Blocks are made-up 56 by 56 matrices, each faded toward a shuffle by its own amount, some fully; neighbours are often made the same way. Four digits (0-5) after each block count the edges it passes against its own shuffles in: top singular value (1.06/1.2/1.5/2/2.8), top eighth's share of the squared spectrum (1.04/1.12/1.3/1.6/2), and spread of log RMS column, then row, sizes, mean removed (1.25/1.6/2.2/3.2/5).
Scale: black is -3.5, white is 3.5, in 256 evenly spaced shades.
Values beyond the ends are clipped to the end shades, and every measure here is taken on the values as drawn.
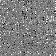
2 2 1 1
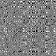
4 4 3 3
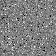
1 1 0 0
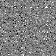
2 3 1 1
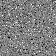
0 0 0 0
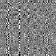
4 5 3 2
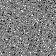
0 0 0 0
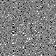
3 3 1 0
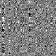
3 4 3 2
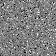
1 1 0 0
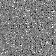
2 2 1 0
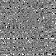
4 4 1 2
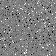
0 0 0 0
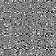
4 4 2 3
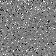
1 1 0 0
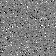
0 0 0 0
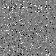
1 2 1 1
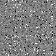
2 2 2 2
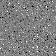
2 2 0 1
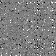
2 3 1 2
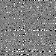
2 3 2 3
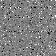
1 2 1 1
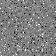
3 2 1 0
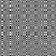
5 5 4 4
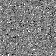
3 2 0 1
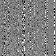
3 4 4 0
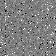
2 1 1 0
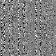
2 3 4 0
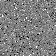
0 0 0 0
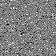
0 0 0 0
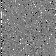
3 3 1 0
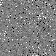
0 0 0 0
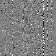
3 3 3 0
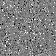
0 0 1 0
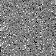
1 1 2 0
